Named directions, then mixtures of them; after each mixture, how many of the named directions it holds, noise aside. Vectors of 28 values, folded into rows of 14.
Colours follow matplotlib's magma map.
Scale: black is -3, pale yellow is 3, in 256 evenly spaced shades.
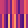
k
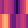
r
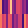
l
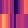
one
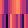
three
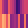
three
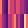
three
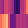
one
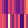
three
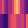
one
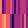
two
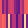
three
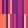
three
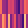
three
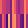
one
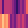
one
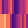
two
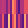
one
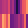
two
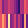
three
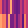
three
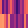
three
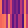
three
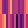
three
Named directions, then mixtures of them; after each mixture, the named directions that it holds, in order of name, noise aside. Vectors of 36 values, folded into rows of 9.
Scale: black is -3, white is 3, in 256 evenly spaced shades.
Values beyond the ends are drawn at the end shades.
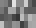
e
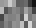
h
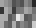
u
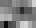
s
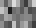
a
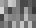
a, h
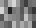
a, h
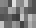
e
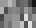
h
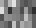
a, h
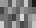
e, u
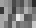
u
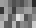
u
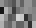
h, u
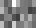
a, e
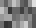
a, s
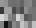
s, u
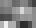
s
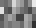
a, u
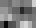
s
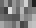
a, e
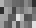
u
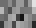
e, u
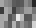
u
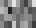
a
